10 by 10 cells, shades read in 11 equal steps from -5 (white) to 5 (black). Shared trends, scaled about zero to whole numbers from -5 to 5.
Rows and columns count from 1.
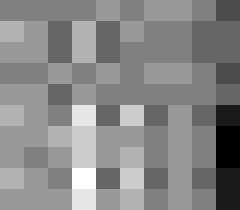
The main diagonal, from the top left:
0 -1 1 0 0 -3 0 -1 1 4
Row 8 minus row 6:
1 1 -1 1 -2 1 -1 0 -1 1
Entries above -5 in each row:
10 10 10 10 10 10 10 10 9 10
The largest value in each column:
0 0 1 0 1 0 1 0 1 5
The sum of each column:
-11 -7 -2 -24 -1 -12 0 -7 4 29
